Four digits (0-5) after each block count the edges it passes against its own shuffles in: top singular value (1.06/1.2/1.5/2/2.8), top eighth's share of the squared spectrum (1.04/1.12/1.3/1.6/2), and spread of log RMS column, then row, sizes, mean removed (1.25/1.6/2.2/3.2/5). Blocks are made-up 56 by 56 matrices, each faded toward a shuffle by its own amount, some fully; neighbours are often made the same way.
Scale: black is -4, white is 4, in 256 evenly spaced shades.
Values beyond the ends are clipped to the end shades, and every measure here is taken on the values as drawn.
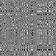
5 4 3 3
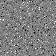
0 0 0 0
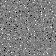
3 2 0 0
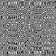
4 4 3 3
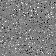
0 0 0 0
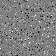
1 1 0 0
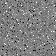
1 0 0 0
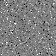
0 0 0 0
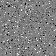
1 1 0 0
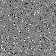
1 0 0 0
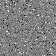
0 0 0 0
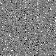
1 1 1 0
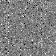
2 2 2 0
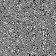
1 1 1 0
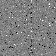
2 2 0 0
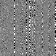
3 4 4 0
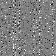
2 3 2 0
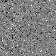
1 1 0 0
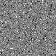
2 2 1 0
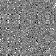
3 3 2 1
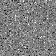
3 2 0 0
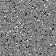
1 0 0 0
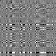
5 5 3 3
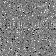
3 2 0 1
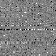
4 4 1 2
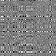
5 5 2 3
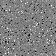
2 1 0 0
